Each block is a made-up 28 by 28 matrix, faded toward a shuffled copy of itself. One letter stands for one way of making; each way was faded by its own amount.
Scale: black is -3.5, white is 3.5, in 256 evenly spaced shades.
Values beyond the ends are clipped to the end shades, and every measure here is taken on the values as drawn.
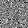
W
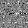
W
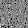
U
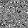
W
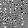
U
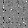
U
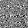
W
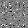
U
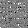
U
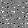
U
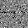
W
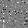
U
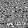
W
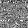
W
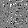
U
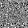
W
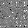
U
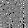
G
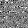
W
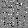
U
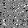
U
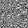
G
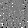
U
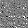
G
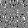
G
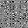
G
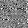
W
